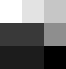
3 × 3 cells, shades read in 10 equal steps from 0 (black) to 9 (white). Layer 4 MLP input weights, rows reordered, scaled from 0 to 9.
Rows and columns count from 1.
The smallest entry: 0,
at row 3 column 3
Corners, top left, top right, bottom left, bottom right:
9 7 1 0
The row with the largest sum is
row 1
